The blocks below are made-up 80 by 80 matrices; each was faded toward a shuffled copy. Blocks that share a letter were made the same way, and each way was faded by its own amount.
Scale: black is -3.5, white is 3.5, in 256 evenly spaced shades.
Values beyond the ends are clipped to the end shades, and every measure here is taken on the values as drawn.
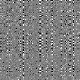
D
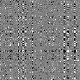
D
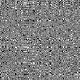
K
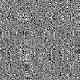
K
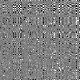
D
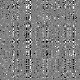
D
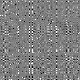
D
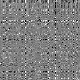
D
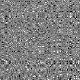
K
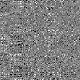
K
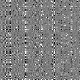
D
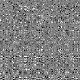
K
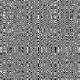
D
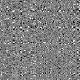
K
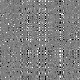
D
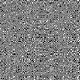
K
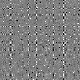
D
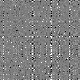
D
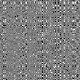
D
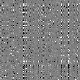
D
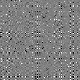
D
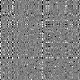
D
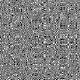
K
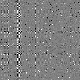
D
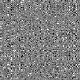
K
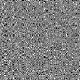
K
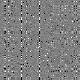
D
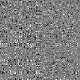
K
